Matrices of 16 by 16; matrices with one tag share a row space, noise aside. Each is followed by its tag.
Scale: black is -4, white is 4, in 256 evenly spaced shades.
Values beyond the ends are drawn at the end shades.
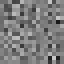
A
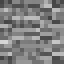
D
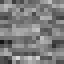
D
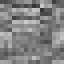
D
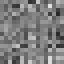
A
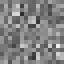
A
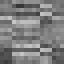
D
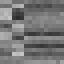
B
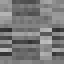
D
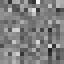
A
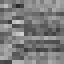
B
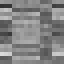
D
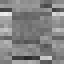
D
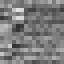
B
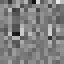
A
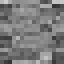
D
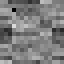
D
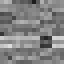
D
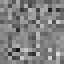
A
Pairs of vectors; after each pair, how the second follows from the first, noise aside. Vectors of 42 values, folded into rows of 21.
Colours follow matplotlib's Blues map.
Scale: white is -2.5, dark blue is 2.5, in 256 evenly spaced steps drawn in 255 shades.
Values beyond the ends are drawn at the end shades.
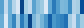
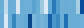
partly zeroed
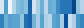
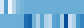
partly zeroed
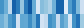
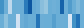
partly zeroed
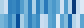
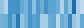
shrunk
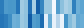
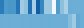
partly zeroed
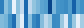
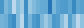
shrunk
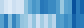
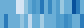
partly zeroed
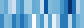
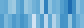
shrunk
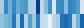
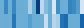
partly zeroed
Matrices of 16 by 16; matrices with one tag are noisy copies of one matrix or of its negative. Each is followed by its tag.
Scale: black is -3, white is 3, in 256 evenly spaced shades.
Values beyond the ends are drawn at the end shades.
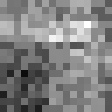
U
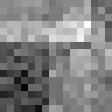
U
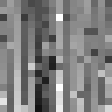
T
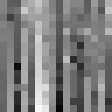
T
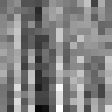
T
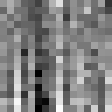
T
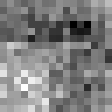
U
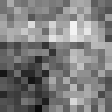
U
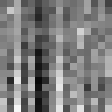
T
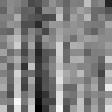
T
